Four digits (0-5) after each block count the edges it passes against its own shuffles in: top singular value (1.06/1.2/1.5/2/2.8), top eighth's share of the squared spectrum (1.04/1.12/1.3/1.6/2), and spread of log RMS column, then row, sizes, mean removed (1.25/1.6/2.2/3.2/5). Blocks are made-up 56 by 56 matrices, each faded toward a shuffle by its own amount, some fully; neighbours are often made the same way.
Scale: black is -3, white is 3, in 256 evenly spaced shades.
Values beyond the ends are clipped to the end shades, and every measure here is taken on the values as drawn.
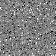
2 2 1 0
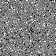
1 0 0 0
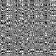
4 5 3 3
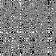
4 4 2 2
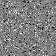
1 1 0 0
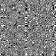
4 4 2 2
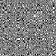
4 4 2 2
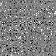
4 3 1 2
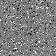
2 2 1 1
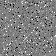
0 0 0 0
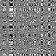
5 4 3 3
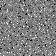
0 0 0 0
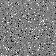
1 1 0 0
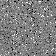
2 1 0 0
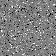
1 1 0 0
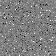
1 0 0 0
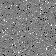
0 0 0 0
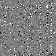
2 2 2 1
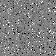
1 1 1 1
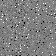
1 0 0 0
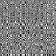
5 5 3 3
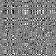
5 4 3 3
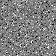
1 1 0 0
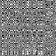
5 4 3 3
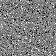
1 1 0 0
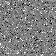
1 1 0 0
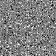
3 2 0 0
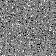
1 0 0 0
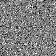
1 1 0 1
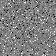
1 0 0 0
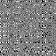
4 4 2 3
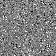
1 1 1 0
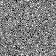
2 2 0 0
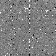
3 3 1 0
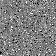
1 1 0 0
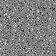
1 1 0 0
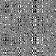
4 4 3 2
